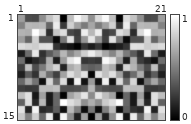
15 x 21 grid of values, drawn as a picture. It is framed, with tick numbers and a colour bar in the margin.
Grain: fine. Mirror symmetry: left to right. Slope: none. Stripes: none.
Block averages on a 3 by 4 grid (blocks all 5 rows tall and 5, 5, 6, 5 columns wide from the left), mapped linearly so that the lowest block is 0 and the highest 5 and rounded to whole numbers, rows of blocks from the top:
5225 | 0430 | 2222
